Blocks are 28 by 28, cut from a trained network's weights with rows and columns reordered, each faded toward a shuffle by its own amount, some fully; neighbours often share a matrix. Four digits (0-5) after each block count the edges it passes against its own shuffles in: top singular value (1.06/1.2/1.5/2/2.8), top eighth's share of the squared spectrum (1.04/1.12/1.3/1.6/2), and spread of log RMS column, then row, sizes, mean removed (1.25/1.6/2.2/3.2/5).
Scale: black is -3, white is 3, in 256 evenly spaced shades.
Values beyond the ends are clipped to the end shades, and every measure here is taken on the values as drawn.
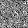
0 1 0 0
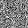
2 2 0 0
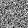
0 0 0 0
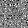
2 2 0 1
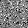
0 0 0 0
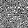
2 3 0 1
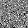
0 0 0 0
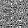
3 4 1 0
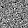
1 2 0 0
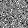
0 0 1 0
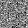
0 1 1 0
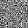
2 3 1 0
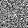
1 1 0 0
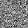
2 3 1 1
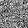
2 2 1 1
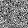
0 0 0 0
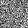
0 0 0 0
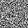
2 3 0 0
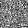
1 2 0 0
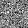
2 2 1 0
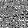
2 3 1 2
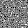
2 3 0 1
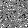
0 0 0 0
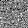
1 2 0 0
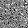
1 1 0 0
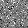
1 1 0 0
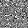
2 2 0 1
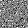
2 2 0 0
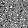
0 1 0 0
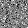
2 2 0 0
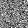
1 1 0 0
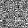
2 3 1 1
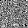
2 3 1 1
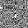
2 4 1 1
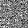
2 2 1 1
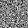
2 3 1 1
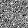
1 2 0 0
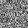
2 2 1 0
